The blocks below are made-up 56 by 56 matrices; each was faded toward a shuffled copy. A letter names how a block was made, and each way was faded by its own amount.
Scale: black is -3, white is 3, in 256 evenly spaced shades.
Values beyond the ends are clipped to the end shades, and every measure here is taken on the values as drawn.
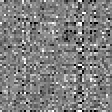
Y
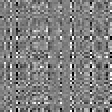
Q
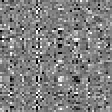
Y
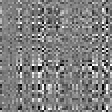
Q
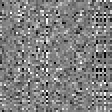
Y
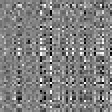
Q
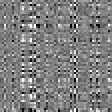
Q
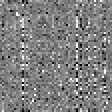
Y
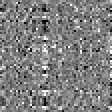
Y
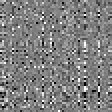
Y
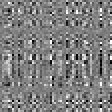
Q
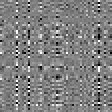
Q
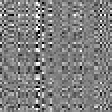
Q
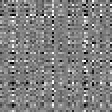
Q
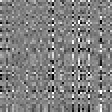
Q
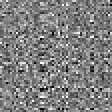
Y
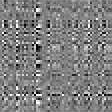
Q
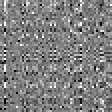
Y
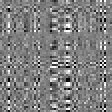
Q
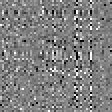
Y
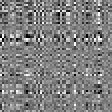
Q
